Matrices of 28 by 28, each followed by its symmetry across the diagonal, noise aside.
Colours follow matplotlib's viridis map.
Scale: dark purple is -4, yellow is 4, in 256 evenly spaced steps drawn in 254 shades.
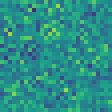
antisymmetric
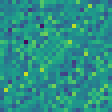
symmetric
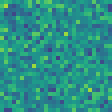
symmetric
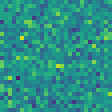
neither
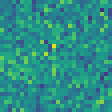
neither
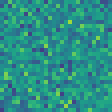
neither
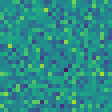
symmetric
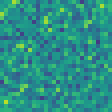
symmetric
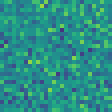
antisymmetric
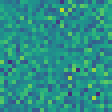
antisymmetric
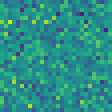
antisymmetric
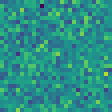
neither
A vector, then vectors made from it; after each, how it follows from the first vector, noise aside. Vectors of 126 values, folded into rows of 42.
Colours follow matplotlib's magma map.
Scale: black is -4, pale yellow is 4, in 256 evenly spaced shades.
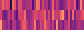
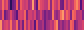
sign-scrambled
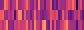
wrapped around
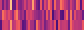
negated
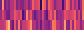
wrapped around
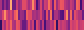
negated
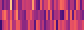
negated
